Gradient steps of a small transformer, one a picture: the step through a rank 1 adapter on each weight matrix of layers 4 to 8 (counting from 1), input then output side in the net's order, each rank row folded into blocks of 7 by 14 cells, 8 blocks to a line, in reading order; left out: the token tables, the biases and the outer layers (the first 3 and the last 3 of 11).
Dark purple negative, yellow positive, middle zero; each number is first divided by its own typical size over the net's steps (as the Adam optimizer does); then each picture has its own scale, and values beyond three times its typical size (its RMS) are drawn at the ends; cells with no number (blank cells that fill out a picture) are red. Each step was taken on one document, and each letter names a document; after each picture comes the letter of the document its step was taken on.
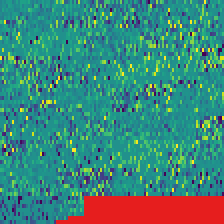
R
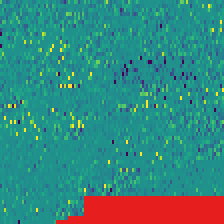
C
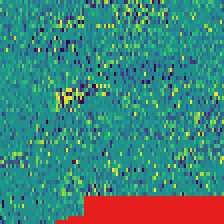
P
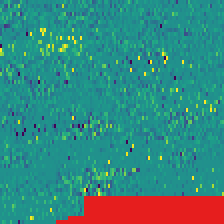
C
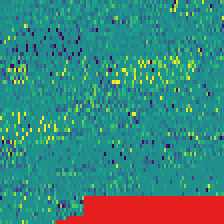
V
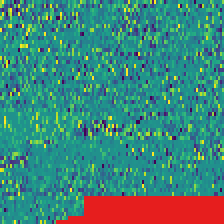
P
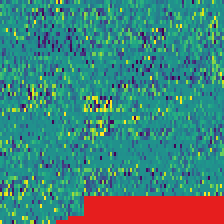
R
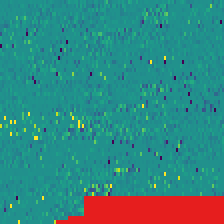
C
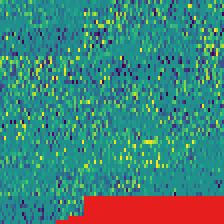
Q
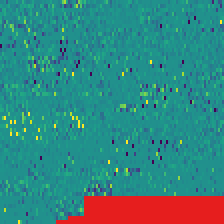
C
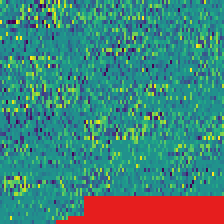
R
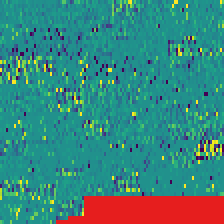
V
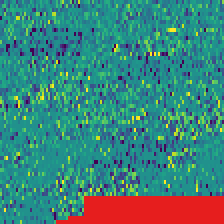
P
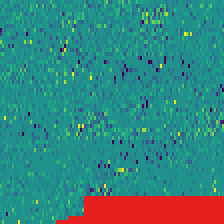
C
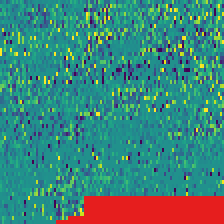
Q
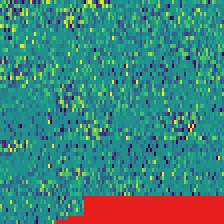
P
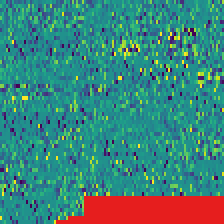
P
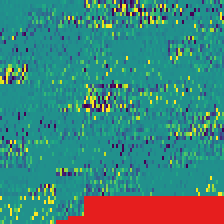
V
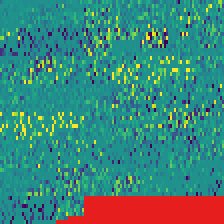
Q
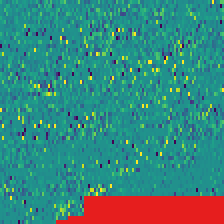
C
